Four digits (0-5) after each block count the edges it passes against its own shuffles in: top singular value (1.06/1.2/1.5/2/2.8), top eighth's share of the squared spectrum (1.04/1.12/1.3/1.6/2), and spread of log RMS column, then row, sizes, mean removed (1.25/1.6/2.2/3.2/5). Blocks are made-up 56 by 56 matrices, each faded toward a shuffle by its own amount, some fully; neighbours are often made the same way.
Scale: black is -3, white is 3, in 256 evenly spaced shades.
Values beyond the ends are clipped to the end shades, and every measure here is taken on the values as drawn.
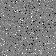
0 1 0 0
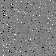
2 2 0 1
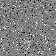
0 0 0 0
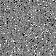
1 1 0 0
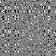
4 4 2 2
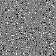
3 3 2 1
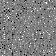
3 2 0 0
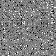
3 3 1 1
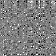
4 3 2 2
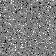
3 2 1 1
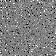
2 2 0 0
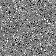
0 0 0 0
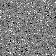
0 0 1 0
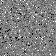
1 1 0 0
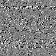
2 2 0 3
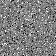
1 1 0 0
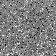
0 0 0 0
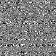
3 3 0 3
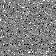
1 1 0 0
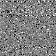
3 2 0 2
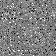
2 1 0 1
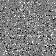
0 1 0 1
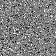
0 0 0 0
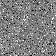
0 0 0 0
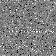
2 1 0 1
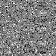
3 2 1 1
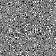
3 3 1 1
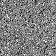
2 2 0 0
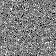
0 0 0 0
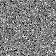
1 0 0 0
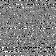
2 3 0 3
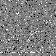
2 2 0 2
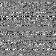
2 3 0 4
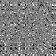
4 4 2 2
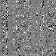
2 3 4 2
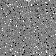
1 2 1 0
